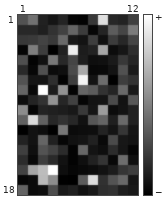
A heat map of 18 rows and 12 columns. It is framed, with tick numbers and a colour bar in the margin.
Most values sit low, with a long tail of high ones. Fine speckle covers the field. Neither half mirrors the other. No single row or column stands out from its neighbours. The middle left is the roughest part. Overall the values sit about 20% of the way up the scale. The ninth with the highest average is the bottom left. The bottom middle is the ninth with the lowest average.
